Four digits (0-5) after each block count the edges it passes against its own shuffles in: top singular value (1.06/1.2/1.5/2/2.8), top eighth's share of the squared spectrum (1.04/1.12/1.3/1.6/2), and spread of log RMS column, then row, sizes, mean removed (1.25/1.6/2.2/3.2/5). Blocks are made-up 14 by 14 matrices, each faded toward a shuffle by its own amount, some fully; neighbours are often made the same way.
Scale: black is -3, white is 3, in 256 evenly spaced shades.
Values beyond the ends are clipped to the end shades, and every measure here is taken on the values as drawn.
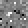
0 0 0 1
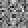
1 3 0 0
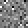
0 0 0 0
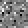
0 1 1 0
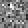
0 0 1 0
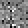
3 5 1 1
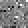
0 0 0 0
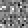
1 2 1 0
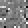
2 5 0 1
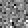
1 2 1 0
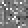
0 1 0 0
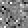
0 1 0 0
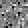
0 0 0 0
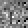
0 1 1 1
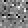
1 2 0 0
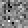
2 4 1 0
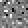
0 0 0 0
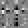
3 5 2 2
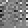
3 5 2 1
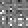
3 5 2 0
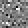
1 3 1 0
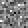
0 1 0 0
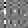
3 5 1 0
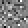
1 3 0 0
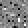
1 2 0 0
